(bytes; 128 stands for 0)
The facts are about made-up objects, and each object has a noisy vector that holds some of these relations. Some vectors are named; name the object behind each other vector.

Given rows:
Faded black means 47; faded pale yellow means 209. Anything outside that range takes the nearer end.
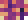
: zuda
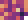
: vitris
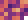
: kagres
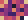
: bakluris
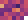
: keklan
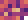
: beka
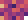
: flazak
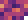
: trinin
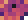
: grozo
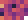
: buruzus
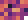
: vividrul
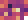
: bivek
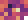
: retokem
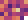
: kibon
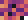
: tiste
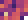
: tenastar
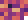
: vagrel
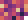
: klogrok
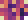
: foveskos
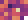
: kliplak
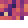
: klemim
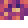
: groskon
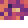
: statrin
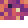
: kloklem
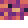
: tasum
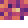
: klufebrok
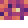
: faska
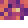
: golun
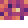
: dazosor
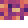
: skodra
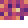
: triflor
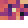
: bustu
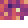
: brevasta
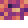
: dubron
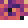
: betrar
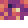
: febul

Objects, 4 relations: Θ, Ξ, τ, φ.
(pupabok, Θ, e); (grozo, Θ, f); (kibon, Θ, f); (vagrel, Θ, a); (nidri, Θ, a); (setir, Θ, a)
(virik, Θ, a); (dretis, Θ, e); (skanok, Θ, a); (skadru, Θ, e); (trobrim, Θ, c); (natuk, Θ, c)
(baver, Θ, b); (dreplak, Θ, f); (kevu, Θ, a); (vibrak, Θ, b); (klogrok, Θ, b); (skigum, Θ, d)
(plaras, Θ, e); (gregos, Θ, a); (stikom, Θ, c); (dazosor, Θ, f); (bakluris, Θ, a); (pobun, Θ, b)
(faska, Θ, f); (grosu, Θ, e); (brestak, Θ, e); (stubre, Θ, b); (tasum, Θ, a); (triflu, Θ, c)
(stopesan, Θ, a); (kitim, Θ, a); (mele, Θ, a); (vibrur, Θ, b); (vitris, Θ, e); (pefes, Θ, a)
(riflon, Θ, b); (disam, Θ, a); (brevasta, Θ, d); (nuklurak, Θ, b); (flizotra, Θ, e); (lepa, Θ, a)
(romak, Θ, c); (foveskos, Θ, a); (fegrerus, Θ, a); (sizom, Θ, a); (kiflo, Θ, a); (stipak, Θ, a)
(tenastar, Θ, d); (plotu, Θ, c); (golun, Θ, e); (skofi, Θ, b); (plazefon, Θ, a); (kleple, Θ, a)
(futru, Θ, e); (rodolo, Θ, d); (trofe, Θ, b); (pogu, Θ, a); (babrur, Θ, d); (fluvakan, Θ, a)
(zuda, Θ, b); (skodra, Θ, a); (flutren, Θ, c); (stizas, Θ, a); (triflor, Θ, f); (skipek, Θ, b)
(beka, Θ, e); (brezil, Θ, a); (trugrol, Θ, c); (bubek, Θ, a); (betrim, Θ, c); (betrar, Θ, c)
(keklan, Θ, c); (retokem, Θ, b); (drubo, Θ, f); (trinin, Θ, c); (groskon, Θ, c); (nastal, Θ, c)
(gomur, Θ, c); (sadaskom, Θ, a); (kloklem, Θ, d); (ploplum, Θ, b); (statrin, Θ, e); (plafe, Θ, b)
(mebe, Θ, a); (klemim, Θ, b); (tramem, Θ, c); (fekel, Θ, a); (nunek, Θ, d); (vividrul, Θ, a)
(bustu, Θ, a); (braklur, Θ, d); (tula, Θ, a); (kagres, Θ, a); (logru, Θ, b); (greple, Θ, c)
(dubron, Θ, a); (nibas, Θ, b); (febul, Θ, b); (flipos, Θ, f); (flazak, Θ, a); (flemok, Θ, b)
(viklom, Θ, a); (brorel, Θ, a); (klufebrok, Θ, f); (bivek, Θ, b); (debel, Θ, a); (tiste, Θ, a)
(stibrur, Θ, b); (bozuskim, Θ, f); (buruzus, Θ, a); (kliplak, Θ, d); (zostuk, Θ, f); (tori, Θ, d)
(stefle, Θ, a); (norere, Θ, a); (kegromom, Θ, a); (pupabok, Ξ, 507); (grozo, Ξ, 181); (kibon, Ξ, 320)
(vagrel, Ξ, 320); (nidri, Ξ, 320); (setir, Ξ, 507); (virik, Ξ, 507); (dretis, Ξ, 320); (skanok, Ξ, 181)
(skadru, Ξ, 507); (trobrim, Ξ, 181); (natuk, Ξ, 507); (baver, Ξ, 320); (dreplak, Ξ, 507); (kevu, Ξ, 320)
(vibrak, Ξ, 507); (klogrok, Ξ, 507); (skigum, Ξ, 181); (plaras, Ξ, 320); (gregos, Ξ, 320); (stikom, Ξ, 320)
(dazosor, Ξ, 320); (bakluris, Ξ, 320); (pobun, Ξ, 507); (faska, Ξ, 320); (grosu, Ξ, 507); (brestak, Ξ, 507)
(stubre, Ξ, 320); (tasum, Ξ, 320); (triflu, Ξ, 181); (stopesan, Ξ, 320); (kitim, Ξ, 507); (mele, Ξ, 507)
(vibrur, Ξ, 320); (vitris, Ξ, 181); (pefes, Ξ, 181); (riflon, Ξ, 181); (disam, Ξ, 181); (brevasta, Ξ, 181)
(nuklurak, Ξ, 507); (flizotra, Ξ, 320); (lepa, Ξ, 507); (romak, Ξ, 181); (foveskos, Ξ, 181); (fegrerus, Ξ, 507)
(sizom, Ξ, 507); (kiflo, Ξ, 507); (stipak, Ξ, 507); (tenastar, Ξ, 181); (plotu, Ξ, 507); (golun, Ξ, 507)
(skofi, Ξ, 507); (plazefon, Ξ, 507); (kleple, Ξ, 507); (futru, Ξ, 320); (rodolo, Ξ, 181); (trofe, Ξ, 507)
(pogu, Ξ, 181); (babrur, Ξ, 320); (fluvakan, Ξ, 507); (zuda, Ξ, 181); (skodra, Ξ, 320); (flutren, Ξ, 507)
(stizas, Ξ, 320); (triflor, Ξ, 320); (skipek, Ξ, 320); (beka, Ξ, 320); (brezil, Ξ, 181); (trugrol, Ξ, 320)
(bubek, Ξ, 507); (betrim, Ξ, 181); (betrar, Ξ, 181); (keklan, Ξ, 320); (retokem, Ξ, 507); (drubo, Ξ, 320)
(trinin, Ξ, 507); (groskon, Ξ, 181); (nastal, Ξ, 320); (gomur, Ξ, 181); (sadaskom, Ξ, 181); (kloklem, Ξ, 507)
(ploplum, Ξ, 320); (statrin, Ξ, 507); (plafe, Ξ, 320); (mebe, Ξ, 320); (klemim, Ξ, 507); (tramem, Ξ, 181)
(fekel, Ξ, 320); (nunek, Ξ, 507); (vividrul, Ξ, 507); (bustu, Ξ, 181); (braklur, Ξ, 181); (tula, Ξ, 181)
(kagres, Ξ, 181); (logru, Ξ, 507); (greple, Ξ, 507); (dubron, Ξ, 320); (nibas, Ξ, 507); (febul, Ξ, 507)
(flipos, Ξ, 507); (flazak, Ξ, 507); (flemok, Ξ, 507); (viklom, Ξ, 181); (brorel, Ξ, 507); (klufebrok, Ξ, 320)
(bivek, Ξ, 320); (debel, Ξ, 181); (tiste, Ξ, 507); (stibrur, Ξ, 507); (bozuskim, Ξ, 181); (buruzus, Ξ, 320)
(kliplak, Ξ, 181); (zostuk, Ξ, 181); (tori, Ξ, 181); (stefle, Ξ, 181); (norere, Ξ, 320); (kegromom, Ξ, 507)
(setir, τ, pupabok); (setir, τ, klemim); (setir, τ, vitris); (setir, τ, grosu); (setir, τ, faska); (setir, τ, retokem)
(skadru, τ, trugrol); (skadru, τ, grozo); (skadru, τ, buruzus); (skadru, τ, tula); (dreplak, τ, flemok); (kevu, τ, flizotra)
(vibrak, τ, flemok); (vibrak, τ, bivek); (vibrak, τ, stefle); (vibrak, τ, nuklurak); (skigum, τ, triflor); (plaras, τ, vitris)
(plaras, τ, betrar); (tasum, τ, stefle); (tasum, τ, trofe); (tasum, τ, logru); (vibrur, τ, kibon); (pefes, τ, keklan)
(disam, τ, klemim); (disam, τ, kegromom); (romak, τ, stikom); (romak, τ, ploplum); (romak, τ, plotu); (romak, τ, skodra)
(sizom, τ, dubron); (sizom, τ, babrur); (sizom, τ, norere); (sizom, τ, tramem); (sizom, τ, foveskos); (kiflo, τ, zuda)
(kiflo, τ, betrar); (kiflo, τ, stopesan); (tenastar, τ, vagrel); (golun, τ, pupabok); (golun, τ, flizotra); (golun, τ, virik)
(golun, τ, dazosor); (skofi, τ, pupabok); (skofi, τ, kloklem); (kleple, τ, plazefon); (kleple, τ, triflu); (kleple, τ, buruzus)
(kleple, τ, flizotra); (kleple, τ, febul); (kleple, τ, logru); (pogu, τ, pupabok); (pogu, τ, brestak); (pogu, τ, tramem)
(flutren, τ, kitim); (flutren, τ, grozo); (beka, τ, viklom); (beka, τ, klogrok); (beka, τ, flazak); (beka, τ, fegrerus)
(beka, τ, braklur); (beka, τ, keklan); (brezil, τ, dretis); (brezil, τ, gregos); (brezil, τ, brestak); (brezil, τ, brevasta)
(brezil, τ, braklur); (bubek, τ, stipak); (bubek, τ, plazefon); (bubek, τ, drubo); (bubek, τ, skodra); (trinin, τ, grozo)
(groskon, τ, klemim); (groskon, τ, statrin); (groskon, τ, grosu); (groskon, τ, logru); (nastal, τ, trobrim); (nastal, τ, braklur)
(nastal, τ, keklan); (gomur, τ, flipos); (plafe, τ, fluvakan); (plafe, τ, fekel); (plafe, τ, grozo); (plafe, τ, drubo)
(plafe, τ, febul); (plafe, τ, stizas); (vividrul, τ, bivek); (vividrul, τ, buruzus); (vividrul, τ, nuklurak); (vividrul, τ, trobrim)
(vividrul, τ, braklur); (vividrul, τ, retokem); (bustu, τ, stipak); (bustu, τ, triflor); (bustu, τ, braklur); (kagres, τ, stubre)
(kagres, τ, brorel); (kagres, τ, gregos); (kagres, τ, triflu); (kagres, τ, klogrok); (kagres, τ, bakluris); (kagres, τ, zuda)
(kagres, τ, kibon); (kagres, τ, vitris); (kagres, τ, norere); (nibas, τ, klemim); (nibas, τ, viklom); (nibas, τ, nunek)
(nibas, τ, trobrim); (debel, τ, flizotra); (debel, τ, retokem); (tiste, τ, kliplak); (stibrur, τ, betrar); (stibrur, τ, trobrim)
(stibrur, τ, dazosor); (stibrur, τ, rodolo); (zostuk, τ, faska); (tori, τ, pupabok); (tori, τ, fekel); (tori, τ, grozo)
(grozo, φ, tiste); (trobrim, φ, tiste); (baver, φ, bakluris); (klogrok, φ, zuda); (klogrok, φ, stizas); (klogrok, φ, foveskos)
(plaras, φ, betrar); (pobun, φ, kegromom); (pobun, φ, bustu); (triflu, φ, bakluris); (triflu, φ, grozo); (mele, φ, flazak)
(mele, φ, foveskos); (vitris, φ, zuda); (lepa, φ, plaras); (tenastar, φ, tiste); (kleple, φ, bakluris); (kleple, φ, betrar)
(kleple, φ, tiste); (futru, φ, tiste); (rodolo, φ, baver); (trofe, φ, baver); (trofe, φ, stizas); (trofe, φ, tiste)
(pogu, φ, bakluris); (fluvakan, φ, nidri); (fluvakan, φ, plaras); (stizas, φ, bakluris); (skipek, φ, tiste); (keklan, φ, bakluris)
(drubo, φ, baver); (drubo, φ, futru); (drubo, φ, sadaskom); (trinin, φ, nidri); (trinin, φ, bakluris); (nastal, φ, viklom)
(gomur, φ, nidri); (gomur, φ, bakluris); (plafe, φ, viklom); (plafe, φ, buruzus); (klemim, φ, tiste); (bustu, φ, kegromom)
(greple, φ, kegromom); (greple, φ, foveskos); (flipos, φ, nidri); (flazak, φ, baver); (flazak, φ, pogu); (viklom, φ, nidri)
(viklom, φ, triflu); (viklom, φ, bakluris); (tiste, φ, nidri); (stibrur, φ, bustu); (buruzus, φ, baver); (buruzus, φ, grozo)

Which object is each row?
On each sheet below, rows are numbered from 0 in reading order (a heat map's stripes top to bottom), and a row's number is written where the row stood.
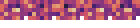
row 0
tramem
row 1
trofe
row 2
fekel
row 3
riflon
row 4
flutren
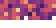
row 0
skigum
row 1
kleple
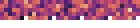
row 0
plaras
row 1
futru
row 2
fluvakan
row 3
flipos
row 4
nunek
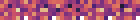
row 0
babrur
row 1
romak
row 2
baver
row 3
bozuskim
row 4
stefle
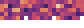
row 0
bubek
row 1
nastal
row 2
mele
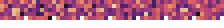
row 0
pobun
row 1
nidri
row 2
kitim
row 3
dreplak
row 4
stizas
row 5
skipek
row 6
plotu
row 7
drubo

